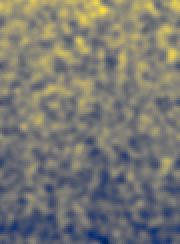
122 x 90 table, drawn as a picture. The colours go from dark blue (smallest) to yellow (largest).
There are no lone odd cells. There is an overall slope up to the top. No regular stripes run through it. No row or column stands out. The field is mottled with small blotches. Overall the values sit about 50% of the way up the scale.
